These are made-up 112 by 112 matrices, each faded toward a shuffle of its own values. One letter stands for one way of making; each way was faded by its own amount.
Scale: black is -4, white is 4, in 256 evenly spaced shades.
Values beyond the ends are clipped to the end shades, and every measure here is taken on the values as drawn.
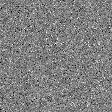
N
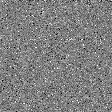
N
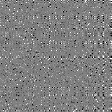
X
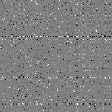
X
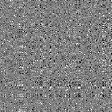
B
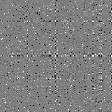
X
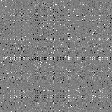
X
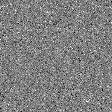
N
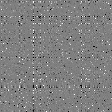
X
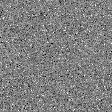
N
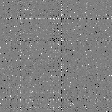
X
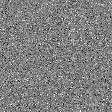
N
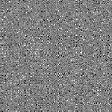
B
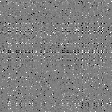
X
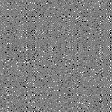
X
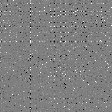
X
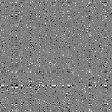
X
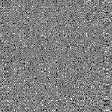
B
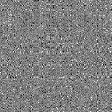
B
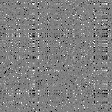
X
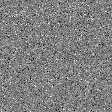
N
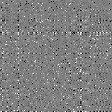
X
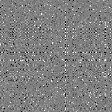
X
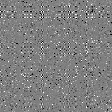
X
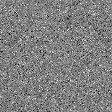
N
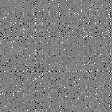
X
